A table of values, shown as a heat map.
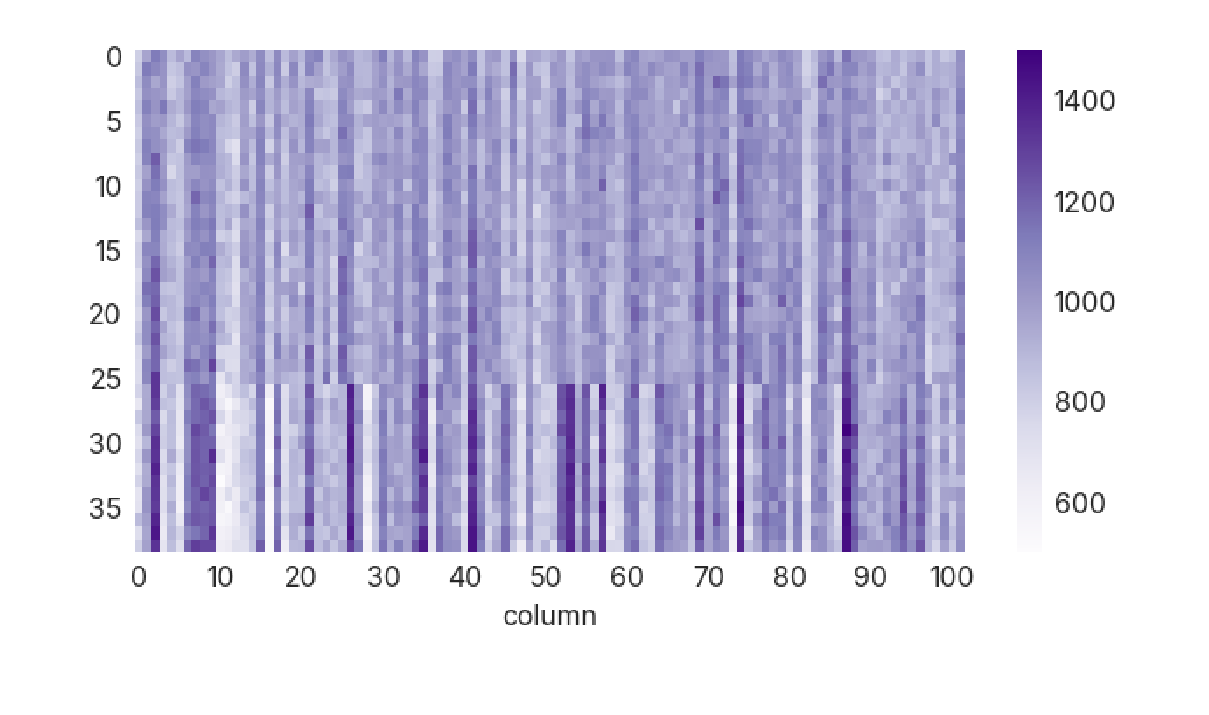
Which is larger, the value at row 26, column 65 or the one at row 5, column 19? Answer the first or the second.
the first
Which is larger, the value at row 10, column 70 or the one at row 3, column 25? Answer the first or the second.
the second
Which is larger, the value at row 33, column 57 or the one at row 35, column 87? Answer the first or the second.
the second
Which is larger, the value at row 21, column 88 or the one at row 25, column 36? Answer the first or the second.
the first
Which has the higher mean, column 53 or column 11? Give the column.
53
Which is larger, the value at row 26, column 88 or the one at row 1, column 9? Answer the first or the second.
the first
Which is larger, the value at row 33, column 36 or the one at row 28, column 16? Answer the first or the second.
the first
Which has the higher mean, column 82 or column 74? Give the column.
74
